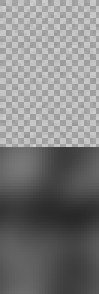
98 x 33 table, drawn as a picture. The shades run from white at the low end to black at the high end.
It is made of 2 by 1 panels. Panel 1,1: low, checkered. Panel 2,1: high, smooth.
